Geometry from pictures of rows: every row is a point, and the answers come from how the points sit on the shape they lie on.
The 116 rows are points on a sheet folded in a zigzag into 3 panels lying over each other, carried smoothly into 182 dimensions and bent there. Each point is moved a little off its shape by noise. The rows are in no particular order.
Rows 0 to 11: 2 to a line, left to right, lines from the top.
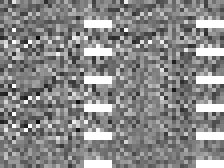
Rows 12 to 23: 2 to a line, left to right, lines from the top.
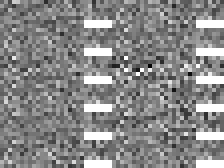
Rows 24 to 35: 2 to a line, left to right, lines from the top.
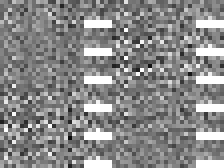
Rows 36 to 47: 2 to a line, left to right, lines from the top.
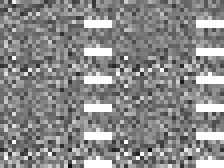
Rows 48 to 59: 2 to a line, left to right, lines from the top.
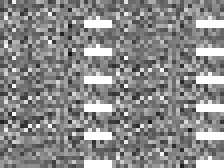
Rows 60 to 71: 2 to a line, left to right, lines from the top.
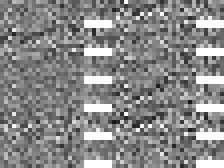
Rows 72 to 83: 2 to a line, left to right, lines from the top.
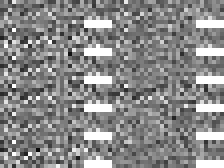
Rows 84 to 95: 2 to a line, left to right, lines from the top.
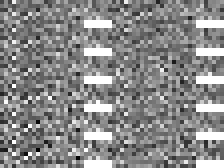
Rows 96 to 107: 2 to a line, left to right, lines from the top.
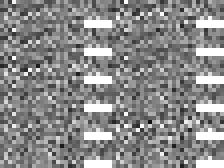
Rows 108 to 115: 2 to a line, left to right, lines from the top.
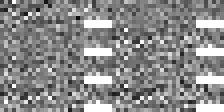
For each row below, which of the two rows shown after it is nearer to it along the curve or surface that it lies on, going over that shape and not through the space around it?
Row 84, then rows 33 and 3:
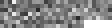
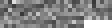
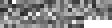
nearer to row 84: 33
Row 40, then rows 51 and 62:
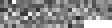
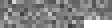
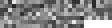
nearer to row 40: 51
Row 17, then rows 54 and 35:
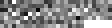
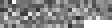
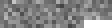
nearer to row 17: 54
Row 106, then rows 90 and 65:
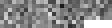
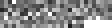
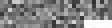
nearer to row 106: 65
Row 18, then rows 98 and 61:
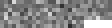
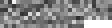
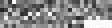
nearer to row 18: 98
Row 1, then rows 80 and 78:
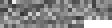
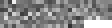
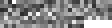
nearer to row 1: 80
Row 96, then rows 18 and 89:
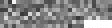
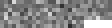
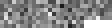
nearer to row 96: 18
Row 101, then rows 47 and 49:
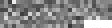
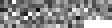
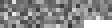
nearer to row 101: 47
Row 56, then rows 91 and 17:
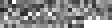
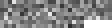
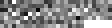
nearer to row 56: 91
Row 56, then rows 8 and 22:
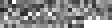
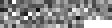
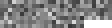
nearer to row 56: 22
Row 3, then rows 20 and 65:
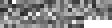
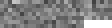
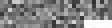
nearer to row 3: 65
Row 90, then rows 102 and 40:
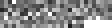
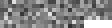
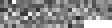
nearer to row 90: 102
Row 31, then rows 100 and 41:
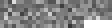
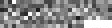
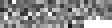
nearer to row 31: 100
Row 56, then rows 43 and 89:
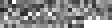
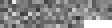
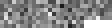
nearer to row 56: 89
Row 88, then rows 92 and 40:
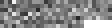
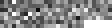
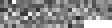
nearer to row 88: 92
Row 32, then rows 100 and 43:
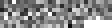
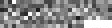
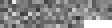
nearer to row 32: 100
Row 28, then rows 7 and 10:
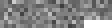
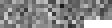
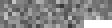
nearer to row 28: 7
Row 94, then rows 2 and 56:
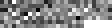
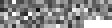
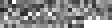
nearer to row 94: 2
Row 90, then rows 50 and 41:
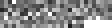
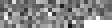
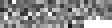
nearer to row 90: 41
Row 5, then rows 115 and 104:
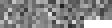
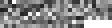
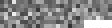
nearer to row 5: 115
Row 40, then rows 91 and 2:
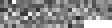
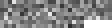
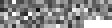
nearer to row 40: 2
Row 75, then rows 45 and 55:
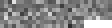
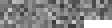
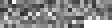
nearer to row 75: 45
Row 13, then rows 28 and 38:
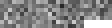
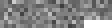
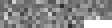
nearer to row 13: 28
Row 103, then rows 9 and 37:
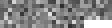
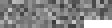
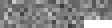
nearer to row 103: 9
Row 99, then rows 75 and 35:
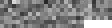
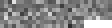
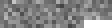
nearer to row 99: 35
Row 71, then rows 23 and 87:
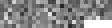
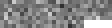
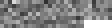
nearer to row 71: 23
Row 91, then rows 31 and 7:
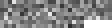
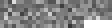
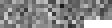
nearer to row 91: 7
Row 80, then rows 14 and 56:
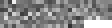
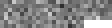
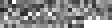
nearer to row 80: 14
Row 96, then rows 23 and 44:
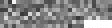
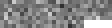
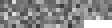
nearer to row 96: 23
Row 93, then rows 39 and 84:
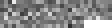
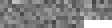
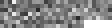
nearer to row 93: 84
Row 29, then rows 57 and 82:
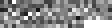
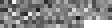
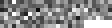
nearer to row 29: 82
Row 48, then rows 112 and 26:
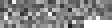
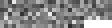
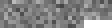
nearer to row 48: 112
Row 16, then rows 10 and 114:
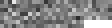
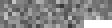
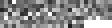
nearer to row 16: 10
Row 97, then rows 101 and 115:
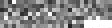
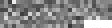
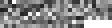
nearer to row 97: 115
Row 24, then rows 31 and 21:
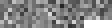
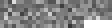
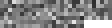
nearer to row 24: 21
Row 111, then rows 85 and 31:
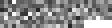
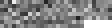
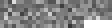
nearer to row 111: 31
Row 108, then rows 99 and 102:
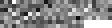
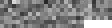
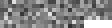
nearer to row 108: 99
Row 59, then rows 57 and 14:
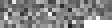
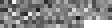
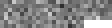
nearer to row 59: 14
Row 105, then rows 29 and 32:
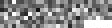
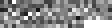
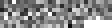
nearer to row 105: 29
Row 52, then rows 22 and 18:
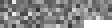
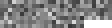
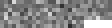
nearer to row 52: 18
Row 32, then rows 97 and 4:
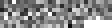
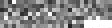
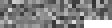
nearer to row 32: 97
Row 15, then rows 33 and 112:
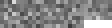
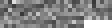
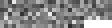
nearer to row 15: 33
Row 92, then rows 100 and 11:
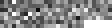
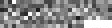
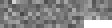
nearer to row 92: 100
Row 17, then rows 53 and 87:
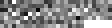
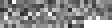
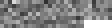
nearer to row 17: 87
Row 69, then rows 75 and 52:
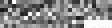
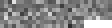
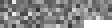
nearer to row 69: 75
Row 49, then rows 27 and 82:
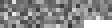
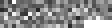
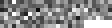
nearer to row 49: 82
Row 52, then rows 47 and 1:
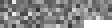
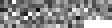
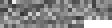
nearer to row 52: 47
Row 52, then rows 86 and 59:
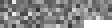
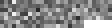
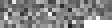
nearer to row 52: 86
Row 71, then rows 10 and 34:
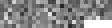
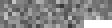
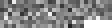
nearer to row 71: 34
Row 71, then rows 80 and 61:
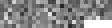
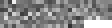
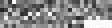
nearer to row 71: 61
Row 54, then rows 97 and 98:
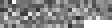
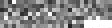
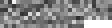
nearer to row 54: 98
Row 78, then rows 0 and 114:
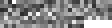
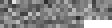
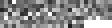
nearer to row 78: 114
